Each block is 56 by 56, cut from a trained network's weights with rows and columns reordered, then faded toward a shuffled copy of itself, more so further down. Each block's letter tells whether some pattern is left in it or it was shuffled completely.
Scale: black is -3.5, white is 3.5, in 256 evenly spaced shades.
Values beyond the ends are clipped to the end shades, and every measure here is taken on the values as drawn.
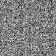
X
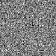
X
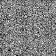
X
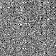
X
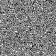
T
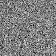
X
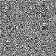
X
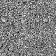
X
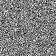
T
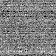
X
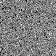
T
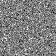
T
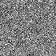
T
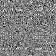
X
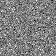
T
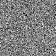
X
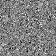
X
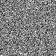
T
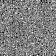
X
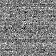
X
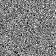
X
